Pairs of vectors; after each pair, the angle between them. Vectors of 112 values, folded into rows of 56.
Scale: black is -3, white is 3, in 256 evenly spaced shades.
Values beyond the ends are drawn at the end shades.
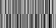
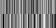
partly opposed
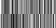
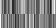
partly aligned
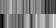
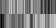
nearly parallel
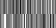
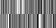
orthogonal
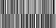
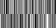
partly opposed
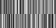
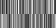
partly aligned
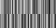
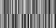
nearly parallel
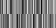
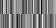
nearly parallel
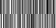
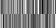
partly aligned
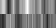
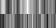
nearly parallel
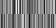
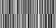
orthogonal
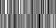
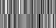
nearly parallel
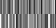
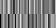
nearly opposite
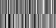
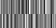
partly opposed
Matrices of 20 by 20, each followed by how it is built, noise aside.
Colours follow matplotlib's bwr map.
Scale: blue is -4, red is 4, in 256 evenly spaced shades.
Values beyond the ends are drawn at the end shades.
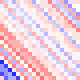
Toeplitz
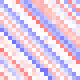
Toeplitz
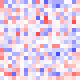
low rank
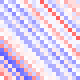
Toeplitz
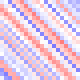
Toeplitz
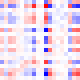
low rank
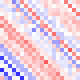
Toeplitz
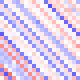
Toeplitz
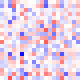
low rank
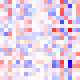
low rank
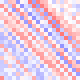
Toeplitz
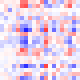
low rank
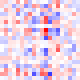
low rank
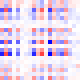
low rank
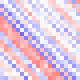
Toeplitz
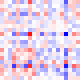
low rank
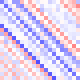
Toeplitz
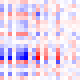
low rank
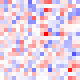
low rank
